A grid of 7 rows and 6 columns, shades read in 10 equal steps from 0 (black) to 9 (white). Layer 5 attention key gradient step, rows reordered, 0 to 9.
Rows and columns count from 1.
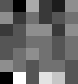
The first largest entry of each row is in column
3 1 3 3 3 1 2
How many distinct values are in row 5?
3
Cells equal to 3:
12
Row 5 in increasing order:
3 3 4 4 4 5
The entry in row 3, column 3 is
5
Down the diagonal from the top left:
3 2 5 4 3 3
